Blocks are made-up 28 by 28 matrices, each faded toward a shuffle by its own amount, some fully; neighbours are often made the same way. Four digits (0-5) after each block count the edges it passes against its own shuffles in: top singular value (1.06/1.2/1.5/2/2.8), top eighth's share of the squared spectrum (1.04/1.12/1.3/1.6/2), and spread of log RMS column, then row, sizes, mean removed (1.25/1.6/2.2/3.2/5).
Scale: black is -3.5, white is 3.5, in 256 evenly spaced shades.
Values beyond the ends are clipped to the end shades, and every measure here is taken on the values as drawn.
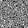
0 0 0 0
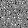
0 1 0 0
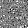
2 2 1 0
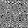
3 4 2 1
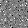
0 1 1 0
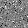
0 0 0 0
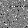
2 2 0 0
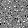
0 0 0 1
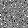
1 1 1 0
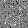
0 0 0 0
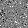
0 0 0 0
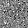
1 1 0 0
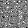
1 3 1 1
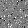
1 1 0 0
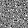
0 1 0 0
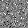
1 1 0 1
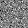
1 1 0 0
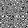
3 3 0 1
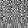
3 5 2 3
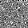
1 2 0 2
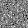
0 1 0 0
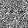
1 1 0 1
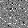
3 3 0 1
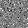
2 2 0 1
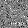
2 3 0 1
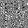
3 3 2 1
